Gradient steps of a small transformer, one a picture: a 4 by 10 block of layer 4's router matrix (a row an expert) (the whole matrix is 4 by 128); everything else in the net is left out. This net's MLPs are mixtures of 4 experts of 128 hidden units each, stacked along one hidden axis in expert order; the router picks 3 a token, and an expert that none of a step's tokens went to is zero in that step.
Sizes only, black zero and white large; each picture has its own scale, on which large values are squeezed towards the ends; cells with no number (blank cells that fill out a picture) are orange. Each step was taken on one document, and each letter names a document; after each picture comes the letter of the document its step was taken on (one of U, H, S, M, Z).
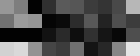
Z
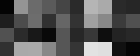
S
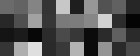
S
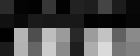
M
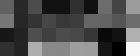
Z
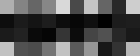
Z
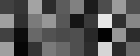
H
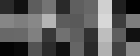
H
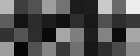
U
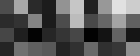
H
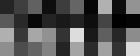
U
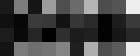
Z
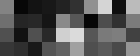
U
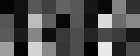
H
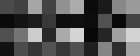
M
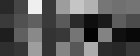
S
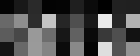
M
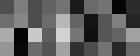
M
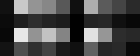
M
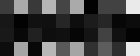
Z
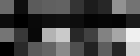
U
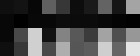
U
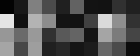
H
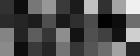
Z
